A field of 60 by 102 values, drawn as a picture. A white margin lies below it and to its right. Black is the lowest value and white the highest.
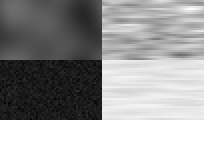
It is made of 2 by 2 panels. Panel 1,1: low, smooth. Panel 1,2: high, streaked across. Panel 2,1: very low, fine-grained, faint in contrast. Panel 2,2: very high, streaked across, faint in contrast.
